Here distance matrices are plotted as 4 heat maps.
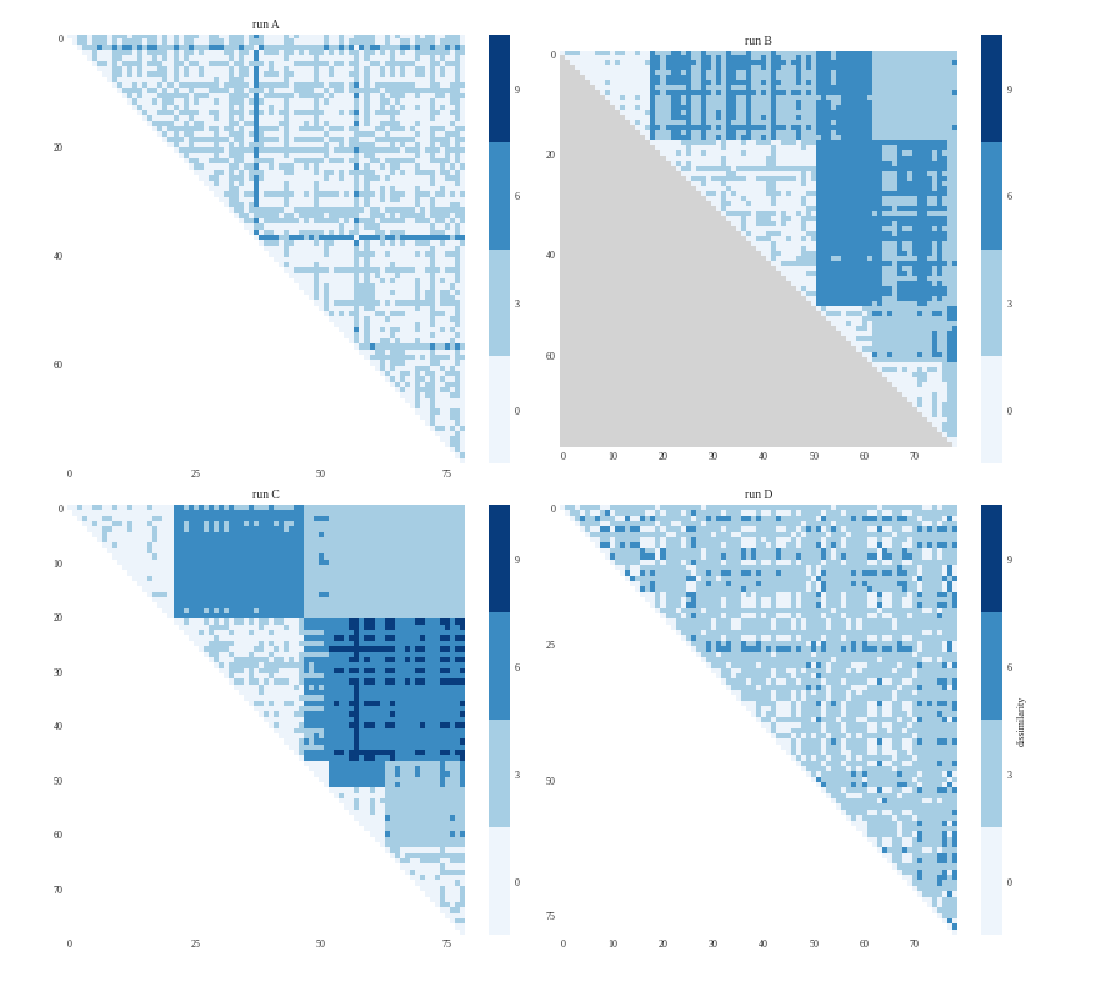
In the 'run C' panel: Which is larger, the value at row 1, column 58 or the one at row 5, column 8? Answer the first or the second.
the first
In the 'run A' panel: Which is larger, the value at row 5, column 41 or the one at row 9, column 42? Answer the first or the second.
the second
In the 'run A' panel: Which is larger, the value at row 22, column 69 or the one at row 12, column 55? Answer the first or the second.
the first
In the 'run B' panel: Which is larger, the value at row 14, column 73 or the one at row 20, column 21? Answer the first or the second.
the first
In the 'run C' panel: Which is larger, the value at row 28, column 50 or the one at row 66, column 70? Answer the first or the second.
the first
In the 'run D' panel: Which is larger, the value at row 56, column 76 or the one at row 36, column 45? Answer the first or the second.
the first
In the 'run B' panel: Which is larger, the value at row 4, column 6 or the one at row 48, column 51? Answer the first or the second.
the second
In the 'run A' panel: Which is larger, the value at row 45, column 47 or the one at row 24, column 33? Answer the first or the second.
the second
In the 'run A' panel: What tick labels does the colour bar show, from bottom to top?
0, 3, 6, 9
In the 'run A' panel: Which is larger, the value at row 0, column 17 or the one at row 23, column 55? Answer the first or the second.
the first
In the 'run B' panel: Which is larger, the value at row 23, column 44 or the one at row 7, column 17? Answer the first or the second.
the first
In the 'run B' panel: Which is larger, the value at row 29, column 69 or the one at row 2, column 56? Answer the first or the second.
the second
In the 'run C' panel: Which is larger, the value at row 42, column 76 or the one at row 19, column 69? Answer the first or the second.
the first
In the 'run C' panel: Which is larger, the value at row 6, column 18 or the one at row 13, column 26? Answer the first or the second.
the second
